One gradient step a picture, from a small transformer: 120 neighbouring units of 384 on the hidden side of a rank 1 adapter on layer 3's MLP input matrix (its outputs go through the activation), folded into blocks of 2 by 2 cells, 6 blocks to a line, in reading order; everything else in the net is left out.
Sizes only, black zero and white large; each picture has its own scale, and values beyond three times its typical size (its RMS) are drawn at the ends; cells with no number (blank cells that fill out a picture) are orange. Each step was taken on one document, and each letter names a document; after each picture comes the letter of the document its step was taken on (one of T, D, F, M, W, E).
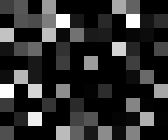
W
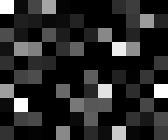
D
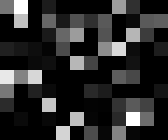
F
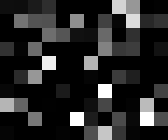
D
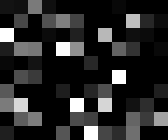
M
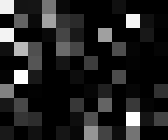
M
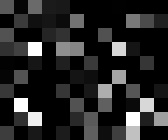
M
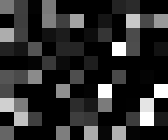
D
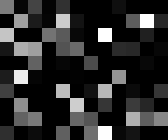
M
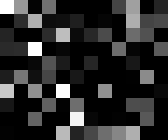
W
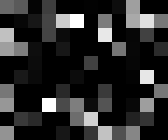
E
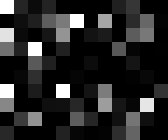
E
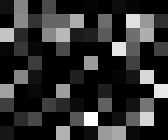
E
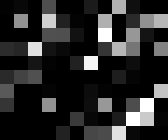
F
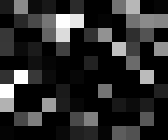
W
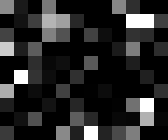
W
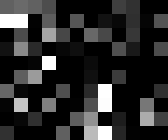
D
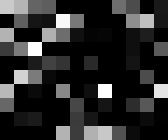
W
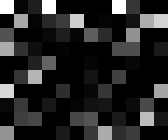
D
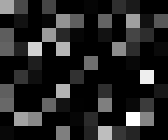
E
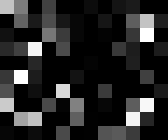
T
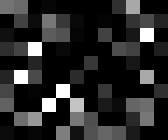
T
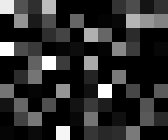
D
